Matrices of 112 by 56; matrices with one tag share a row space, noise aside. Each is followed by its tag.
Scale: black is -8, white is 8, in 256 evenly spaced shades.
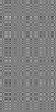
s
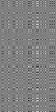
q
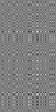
q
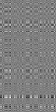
s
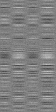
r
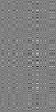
q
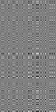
q
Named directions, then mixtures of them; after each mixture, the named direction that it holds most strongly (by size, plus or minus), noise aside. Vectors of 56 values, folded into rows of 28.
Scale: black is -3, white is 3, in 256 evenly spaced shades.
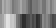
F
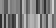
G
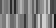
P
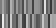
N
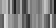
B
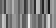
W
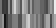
B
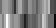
P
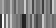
N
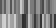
W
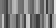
B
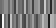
N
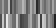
G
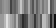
P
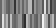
N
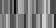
P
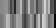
P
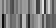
W
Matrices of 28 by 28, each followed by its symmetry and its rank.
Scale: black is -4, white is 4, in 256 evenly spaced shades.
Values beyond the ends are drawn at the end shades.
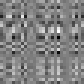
neither, rank two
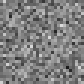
neither, full rank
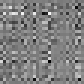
neither, rank three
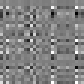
neither, rank two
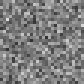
neither, full rank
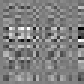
neither, rank two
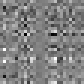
neither, rank three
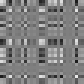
symmetric, rank one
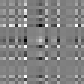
symmetric, rank one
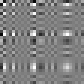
symmetric, rank one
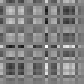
symmetric, rank one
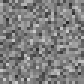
neither, full rank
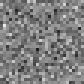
neither, full rank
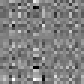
neither, rank three
